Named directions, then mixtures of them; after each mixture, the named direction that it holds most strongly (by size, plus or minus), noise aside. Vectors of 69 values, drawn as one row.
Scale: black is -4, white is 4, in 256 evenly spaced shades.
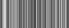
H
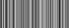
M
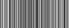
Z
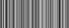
M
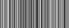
Z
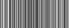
Z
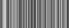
H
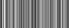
M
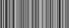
M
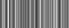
M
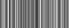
Z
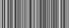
M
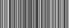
Z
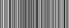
Z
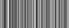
H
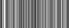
H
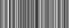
Z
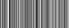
Z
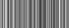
M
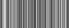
H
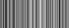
M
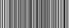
Z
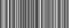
Z
